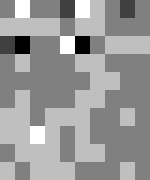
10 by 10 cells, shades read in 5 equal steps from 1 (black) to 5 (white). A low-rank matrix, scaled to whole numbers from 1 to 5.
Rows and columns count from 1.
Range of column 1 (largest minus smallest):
2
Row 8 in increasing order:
3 3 3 3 3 4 4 4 4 5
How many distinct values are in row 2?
2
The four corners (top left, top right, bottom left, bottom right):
3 3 4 3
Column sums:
33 36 35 35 33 36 36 32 32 31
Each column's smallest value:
2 1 3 3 2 1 3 3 2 3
